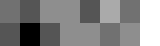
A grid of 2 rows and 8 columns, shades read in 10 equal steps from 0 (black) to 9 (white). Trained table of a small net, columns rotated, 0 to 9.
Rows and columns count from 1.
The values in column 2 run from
0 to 3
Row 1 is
4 3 5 5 3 6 4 9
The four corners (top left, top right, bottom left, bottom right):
4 9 3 9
